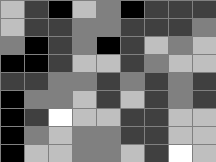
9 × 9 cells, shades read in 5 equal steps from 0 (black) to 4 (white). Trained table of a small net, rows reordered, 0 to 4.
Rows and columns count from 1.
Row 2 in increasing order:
1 1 1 1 1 2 2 2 3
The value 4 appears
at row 7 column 3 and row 9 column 8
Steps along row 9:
up same down same up down up down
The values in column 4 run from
2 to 3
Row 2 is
3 1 1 2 2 1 1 1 2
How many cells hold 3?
22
